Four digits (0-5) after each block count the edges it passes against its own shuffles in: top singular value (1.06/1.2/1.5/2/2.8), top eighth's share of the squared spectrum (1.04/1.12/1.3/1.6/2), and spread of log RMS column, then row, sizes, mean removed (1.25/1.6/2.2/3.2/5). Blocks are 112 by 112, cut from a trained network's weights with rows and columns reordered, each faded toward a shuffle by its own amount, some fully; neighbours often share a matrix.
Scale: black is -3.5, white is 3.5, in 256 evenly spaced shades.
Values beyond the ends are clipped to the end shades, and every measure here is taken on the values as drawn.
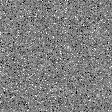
0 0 0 0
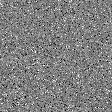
0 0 0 0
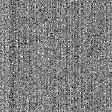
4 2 0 2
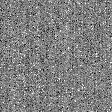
2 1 0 0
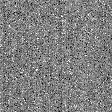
2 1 0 0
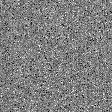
1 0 0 0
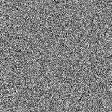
3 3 1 0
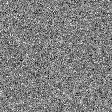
1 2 0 0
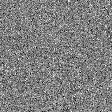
0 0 0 0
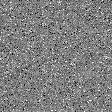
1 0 0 0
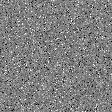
0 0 0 0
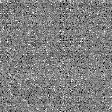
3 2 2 0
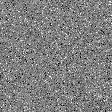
0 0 0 0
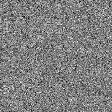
2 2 0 1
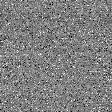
1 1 1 0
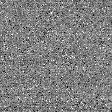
2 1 1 0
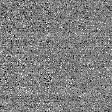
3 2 2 0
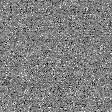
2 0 0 0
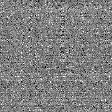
3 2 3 0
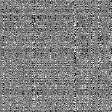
4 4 4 0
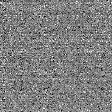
3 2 2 0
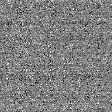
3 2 2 0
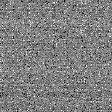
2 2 2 0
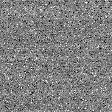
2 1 1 0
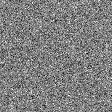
1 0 0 0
